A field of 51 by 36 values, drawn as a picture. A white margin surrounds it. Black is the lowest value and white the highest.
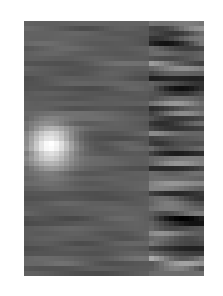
On average the colour sits 40% of the way up the scale. The middle left is the ninth with the highest average. A single bump stands in the middle left. The left part is calmer, up to a seam about 70% of the way across. Most values sit low, with a long tail of high ones.
